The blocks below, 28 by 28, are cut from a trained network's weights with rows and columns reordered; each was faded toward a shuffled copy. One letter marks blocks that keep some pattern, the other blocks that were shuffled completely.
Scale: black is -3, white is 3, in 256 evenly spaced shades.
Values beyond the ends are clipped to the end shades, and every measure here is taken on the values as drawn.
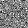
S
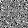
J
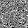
S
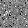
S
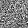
J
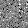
J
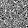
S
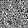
J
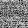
S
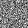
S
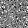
J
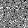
S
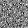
S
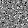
S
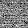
S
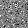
J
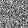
J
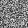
J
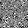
S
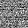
S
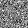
J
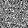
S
